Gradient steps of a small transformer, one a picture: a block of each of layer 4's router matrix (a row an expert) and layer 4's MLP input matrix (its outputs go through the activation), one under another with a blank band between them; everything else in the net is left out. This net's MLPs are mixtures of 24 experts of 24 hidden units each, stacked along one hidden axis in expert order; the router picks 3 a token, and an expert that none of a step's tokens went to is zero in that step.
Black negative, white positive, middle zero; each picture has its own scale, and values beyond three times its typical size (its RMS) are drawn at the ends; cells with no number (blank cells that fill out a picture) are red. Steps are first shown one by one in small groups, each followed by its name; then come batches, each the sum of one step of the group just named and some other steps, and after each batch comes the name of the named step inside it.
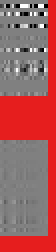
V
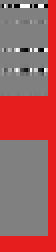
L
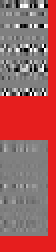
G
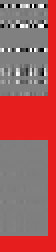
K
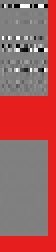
L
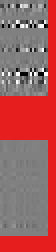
G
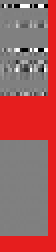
L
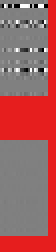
L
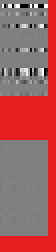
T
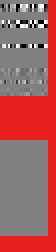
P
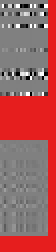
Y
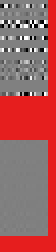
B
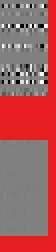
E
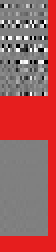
B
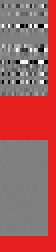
E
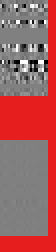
P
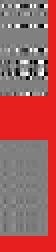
Y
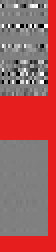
E
